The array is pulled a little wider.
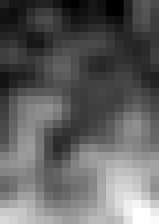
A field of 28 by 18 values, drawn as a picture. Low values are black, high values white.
Values rise toward the bottom. No regular stripes run through it. No lone cell stands out from its neighbours. Overall the values sit about 40% of the way up the scale. The ninth with the highest average is the bottom right.
